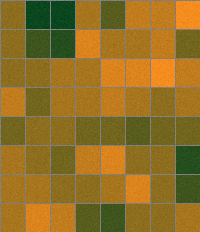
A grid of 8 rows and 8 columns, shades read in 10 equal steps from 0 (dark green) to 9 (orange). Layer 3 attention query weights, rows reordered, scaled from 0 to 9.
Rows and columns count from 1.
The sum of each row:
37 39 54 47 33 41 43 42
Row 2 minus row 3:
0 -3 -5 2 -2 -2 -2 -3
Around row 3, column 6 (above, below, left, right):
6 6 8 9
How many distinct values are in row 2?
7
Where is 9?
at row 1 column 8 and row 3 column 7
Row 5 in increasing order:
3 4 4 4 4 4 5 5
